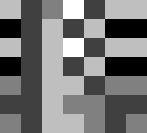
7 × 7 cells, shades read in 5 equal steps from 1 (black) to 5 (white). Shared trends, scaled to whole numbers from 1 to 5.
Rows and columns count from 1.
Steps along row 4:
up up down up down same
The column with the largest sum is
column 3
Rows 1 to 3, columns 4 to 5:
5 2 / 2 4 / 5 2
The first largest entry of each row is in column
4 3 4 3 3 3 3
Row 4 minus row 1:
-3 0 1 -3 2 -3 -3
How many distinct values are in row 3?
3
